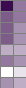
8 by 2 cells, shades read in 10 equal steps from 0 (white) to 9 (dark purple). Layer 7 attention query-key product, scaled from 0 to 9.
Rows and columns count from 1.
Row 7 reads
0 1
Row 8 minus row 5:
1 0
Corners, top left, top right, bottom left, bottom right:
9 5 4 3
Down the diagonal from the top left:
9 5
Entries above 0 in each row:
2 2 2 2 2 2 1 2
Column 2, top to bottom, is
5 5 4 4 3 4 1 3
